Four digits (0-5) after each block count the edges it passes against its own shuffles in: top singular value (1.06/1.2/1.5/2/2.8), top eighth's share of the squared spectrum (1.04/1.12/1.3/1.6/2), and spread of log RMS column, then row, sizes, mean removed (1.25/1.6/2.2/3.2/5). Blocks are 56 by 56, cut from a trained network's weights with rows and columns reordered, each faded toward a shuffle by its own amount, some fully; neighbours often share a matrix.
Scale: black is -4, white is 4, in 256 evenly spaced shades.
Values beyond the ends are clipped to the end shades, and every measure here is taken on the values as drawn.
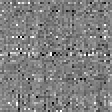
3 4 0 3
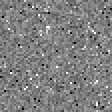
0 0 0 0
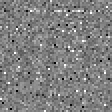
2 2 0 1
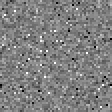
0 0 0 0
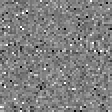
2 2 0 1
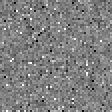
1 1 0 0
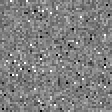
0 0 0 0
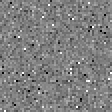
1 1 0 0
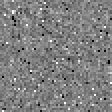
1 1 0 0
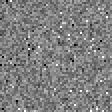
0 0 0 0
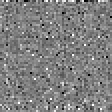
3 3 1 1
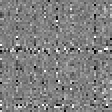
3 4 2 2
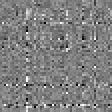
3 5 2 2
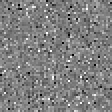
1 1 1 0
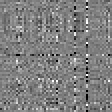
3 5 3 2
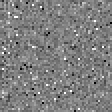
1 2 0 0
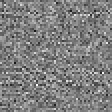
3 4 0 2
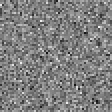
1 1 0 0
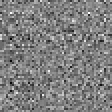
3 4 2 3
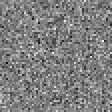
1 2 0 0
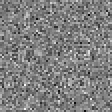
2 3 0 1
